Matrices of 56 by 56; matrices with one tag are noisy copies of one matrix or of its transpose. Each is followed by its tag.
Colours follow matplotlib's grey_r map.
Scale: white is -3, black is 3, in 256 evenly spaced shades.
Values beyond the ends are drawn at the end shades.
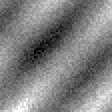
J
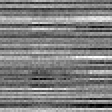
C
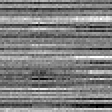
C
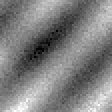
J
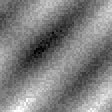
J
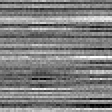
C
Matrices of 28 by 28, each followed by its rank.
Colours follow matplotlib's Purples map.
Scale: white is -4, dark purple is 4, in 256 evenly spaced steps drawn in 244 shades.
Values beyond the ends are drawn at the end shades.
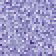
full rank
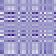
one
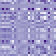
two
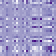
two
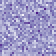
full rank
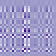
one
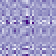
two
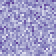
full rank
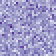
full rank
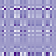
one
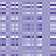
one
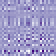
two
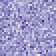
full rank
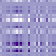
one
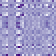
two
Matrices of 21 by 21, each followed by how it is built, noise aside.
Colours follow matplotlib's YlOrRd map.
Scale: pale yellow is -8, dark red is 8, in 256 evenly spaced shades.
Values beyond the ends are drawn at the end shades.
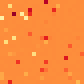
sparse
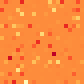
sparse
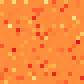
sparse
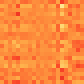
low rank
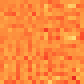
low rank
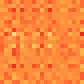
low rank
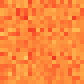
low rank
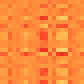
low rank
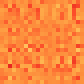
low rank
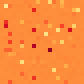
sparse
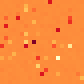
sparse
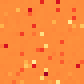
sparse
